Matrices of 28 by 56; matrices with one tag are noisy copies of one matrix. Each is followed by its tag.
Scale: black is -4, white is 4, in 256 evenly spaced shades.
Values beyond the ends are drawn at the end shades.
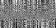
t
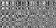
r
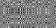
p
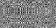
p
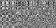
r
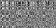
r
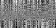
t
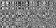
r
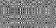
p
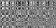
r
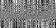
t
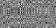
p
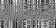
t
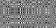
p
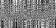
t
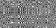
p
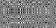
p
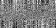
t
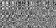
r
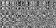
r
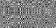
p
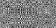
p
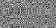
p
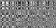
r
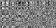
r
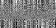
t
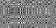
p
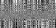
t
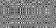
p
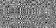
p
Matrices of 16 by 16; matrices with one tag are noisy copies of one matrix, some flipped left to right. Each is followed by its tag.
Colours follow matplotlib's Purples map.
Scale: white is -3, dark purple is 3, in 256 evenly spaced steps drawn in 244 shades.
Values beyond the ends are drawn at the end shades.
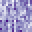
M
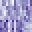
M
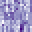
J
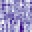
J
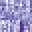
J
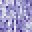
M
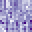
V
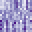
V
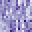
M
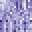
V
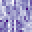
M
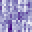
J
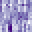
J
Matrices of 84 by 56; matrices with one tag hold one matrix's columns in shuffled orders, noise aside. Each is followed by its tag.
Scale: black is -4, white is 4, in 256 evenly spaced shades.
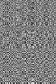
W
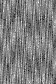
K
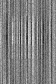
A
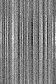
A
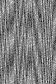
K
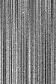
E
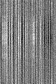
A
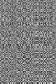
W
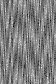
K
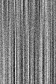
E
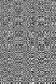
W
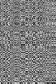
W
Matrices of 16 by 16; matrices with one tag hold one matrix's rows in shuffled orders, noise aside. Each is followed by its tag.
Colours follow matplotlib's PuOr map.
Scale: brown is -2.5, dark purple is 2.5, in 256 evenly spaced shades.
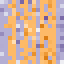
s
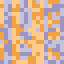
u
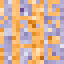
u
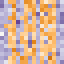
s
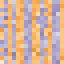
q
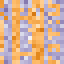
u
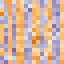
q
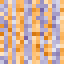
q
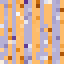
q
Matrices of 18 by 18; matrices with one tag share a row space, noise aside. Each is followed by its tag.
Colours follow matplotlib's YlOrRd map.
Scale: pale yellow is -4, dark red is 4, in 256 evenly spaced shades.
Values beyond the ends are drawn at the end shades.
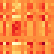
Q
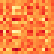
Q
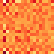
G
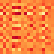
Q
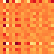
G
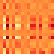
G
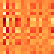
G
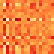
G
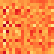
G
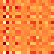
G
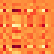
Q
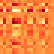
Q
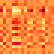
Q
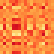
Q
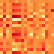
Q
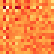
G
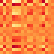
Q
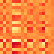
Q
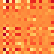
G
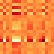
Q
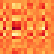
Q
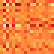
G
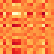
Q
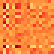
G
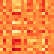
Q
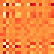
G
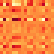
Q
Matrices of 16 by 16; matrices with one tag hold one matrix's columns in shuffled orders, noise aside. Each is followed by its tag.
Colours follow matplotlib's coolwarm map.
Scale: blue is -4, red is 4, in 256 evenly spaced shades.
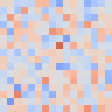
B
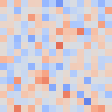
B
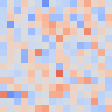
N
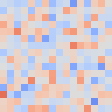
B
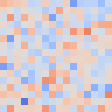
B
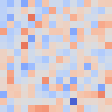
B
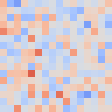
N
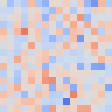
B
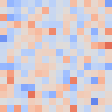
B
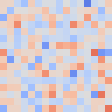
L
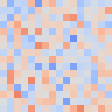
B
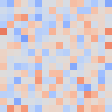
B
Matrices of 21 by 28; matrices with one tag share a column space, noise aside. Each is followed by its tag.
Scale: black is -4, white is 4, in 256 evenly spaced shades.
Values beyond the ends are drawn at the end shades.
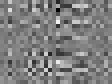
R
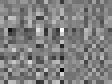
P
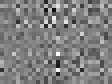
R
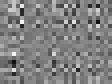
R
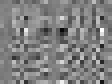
P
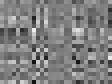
P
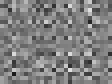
R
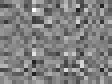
R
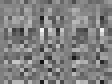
P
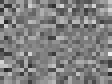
R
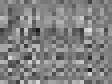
P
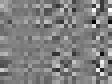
R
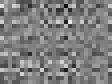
R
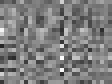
P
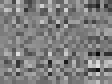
R
